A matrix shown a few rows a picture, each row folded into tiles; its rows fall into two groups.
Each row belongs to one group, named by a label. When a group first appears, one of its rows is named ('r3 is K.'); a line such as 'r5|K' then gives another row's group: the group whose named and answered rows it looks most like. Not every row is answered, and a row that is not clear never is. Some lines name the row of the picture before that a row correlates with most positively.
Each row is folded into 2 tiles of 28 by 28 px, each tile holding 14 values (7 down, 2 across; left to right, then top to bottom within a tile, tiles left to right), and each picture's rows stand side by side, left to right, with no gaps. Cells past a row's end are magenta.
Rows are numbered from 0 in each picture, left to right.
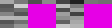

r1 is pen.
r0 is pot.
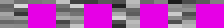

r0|pot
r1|pot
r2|pot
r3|pen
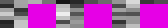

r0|pot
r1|pen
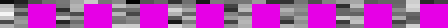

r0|pen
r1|pot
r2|pen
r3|pen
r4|pot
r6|pot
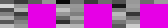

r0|pen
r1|pen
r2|pot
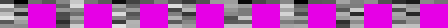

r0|pen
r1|pot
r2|pen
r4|pen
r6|pot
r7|pen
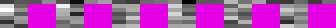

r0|pen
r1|pen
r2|pen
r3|pen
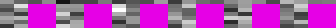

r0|pot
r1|pen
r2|pen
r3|pot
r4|pot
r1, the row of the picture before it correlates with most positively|5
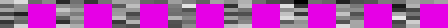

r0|pot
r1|pen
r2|pot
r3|pot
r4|pot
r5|pen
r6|pen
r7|pot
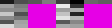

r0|pen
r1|pen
